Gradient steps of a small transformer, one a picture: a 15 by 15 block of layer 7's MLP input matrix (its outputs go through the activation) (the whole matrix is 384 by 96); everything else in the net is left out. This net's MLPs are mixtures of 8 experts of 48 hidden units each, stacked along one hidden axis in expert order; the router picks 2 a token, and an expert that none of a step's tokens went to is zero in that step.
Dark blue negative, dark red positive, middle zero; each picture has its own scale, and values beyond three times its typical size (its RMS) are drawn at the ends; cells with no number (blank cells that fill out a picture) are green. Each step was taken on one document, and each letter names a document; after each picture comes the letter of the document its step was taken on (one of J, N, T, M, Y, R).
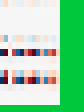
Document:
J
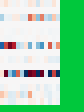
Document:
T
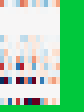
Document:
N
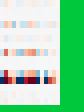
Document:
J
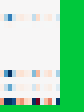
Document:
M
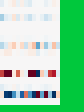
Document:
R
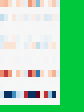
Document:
R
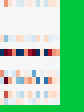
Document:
J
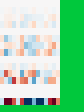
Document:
T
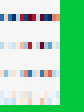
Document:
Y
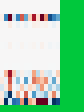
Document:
M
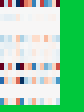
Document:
N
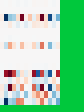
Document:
M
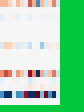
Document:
R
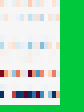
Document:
R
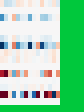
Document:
R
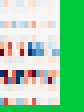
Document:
J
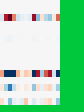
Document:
M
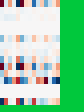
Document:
N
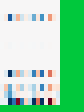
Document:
M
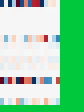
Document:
N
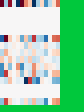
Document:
N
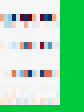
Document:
Y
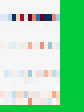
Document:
Y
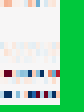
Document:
R
